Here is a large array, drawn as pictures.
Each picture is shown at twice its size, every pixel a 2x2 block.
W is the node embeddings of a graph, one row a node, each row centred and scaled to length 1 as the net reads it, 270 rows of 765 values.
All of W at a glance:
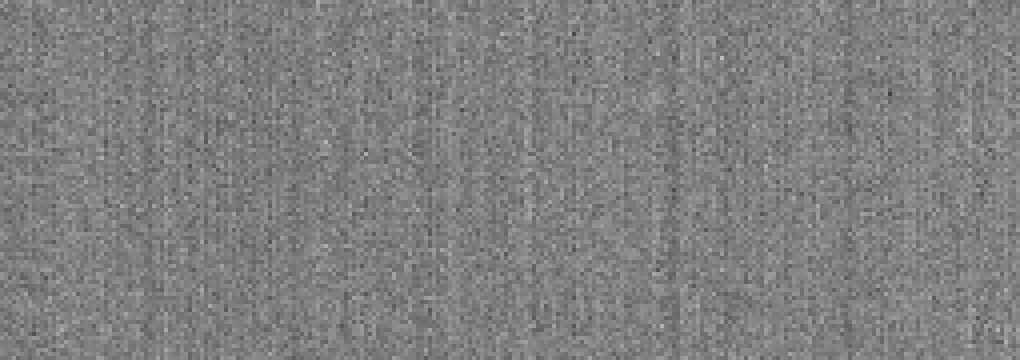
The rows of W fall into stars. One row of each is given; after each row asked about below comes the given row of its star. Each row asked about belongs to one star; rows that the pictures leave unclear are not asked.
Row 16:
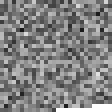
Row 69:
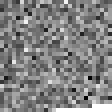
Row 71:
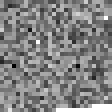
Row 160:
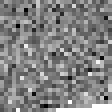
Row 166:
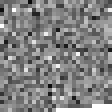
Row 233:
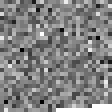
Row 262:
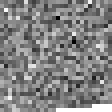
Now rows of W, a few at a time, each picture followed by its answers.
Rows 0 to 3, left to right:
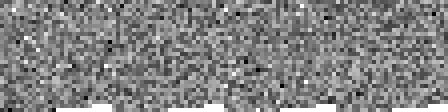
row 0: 166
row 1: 69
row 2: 16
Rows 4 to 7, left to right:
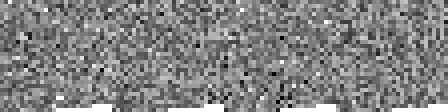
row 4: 166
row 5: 166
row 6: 16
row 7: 166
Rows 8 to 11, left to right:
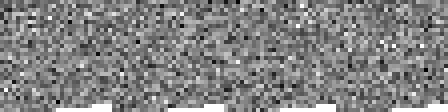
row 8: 71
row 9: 233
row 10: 16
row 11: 71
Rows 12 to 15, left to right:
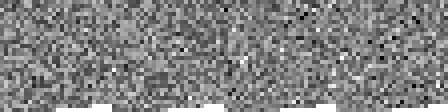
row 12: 71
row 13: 160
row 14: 262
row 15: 262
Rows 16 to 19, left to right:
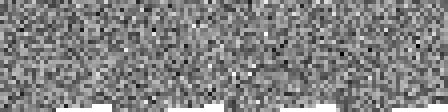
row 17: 233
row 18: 233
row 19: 166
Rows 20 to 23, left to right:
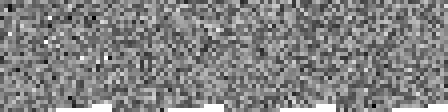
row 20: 71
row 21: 166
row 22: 160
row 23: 233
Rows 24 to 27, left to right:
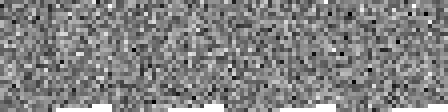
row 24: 233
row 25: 233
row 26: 69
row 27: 16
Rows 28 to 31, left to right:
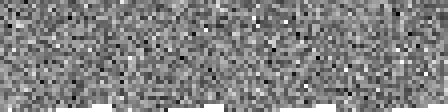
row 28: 71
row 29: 262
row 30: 71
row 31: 160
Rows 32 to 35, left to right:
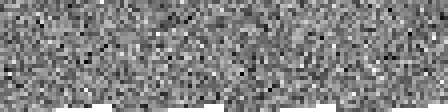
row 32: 69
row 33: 262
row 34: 233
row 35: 160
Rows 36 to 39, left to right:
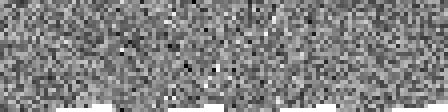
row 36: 160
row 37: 166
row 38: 233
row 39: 71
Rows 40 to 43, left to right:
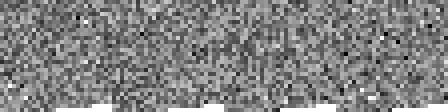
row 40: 71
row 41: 166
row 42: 166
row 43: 16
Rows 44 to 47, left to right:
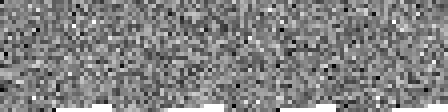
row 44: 16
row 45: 160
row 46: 166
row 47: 166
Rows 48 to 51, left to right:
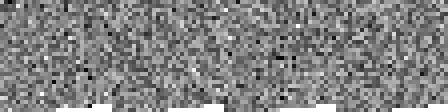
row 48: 69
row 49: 166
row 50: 16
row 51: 166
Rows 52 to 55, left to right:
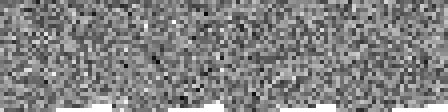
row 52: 71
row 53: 71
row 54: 16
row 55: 69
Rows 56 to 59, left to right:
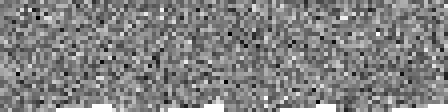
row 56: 233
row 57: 71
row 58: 166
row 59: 233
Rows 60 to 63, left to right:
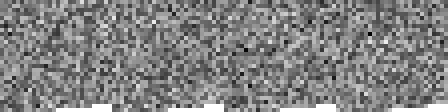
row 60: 233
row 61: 160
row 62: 233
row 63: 71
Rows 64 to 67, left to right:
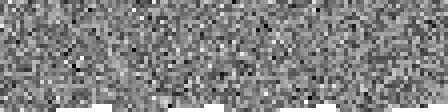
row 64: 166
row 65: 233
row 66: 69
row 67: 160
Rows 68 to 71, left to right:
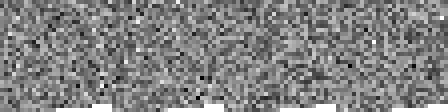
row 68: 262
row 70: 71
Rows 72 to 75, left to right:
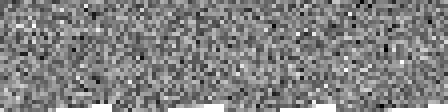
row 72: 71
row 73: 233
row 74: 262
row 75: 160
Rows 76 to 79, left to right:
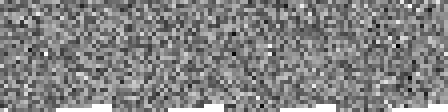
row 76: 69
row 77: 262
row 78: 16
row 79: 69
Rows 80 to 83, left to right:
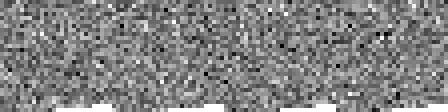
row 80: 233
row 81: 71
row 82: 166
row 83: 16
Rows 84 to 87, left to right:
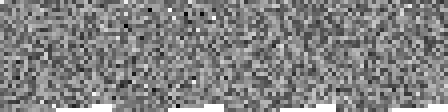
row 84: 69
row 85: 16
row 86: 160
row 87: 160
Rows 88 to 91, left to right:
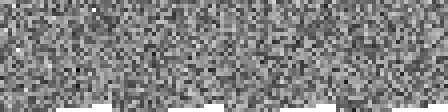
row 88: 160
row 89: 69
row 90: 160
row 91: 233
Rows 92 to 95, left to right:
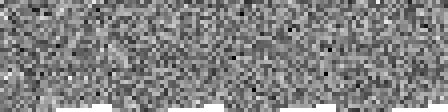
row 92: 233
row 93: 69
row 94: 233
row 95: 69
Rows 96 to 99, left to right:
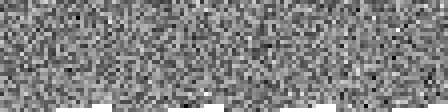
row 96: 69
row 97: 71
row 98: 69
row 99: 262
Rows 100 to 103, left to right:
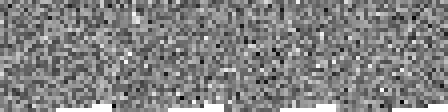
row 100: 69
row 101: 69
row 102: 160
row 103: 262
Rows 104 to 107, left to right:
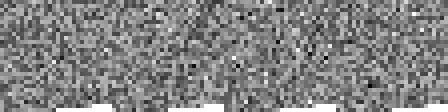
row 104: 166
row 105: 160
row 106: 160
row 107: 166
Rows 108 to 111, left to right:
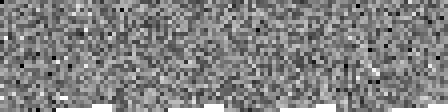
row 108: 16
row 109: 166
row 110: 69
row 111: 160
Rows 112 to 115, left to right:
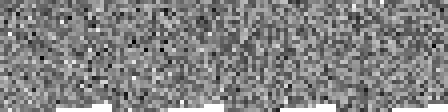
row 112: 71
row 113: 160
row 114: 166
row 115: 16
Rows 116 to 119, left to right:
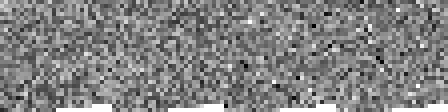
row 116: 16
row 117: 262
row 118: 69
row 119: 71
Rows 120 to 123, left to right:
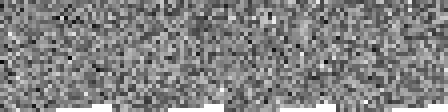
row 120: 262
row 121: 160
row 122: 233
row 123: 71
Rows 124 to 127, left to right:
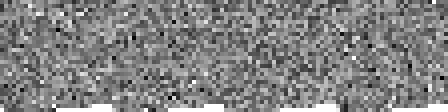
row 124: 166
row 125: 16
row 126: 69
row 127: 166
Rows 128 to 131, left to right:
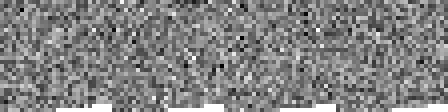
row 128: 262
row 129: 166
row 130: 262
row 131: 233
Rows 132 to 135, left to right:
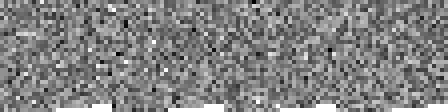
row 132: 233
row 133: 16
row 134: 166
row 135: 71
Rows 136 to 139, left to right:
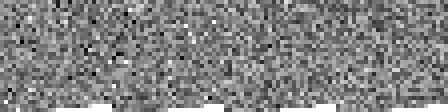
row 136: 160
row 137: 16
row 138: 262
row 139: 71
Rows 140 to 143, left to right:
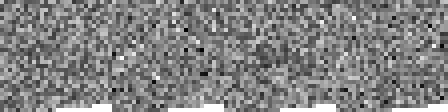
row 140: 233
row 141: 160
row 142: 69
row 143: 262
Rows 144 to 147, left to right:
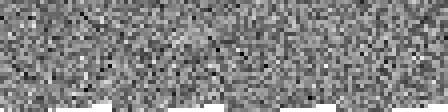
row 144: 71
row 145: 233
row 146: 166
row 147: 160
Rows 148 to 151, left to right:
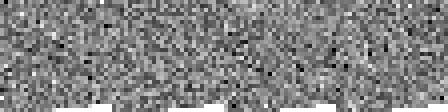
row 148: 69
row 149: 71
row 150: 166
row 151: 160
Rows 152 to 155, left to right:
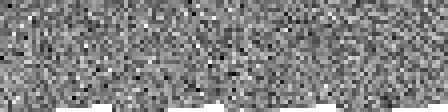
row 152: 71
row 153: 71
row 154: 262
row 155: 262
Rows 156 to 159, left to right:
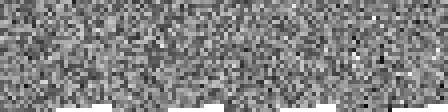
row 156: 233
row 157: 71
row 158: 233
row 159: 262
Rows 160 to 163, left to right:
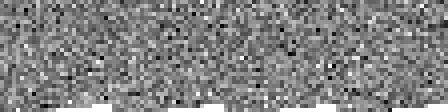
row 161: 262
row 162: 166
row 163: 262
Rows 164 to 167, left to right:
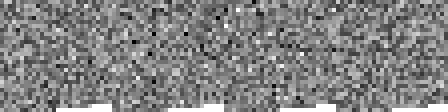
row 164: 262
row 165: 160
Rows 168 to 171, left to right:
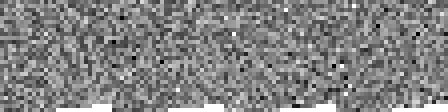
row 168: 166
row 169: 16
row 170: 71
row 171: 69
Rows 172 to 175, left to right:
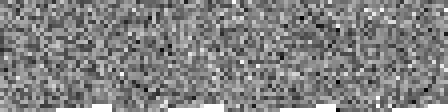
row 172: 262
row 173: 233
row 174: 262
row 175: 166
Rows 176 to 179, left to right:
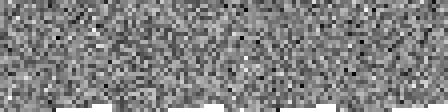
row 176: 262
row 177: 166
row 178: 262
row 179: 233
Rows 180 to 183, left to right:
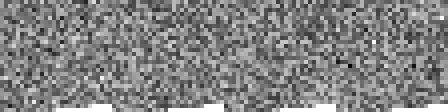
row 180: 233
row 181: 262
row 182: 160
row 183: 71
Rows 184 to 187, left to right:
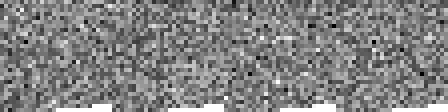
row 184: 233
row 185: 16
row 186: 69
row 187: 69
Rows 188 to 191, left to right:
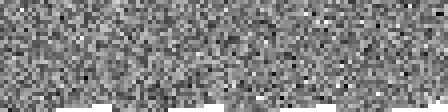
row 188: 233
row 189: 262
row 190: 16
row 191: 69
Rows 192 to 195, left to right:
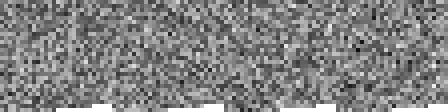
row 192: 262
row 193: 262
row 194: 233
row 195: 233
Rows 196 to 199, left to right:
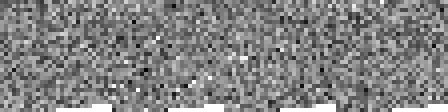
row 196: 71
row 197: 16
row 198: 262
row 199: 16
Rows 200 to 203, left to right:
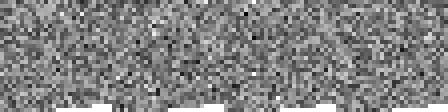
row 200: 166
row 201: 233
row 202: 166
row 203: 16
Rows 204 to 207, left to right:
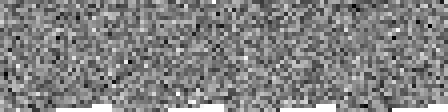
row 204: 262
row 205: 69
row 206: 262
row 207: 262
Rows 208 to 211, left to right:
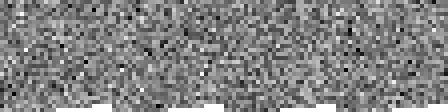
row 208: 69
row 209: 160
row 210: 16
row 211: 233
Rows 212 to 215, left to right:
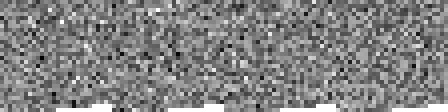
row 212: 71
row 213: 166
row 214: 262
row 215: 71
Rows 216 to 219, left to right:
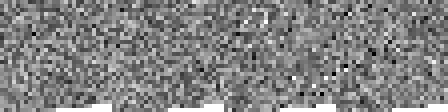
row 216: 262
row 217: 71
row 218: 233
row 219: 160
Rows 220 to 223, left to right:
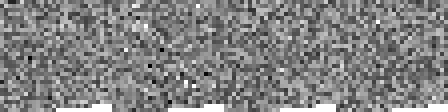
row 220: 69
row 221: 71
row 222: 69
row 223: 233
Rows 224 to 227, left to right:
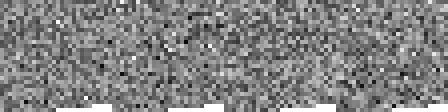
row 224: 166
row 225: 262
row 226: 16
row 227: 233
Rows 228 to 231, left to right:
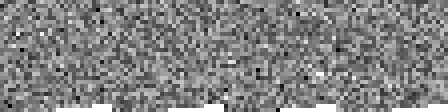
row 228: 233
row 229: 166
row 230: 16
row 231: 166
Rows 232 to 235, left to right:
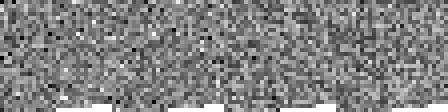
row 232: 16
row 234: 262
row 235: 166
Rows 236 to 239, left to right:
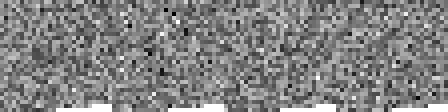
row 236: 160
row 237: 160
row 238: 166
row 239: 233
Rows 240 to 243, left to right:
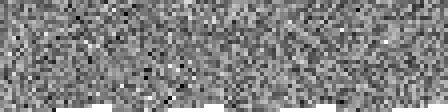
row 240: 262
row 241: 16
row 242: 166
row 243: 69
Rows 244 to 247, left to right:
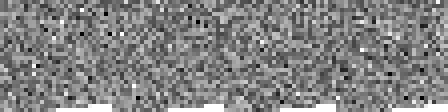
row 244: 69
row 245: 71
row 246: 71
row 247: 69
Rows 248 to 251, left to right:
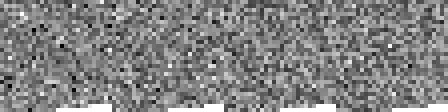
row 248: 69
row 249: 233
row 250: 233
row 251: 69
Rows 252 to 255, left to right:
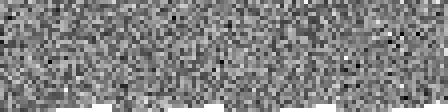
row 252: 160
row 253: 233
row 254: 160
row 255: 69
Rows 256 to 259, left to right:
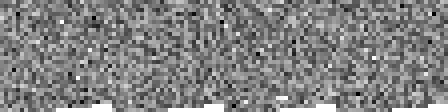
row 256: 71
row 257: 262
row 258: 166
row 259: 262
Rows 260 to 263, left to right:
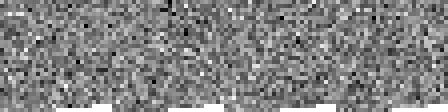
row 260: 69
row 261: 160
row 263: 233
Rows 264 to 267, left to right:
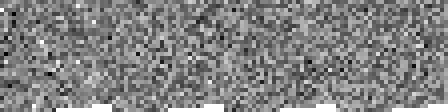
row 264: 16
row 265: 160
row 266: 233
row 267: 71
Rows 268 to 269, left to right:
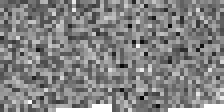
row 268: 71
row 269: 160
